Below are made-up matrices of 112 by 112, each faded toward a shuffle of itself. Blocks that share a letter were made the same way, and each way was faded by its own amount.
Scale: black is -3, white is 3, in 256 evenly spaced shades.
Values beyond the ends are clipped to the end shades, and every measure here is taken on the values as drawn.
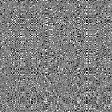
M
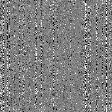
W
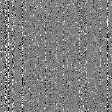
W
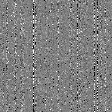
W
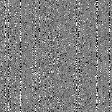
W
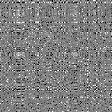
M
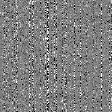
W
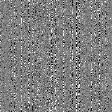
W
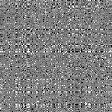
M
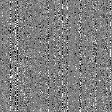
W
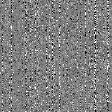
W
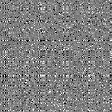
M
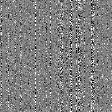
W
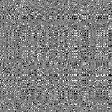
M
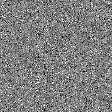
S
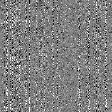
W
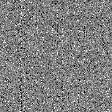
S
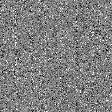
S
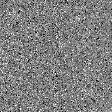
S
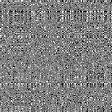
M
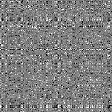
M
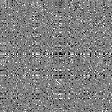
M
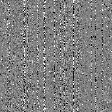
W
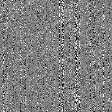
W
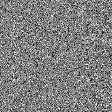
S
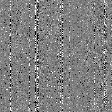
W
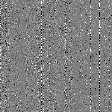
W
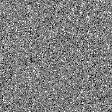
S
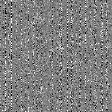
W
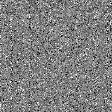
S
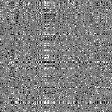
M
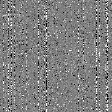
W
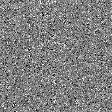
S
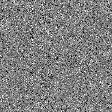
S
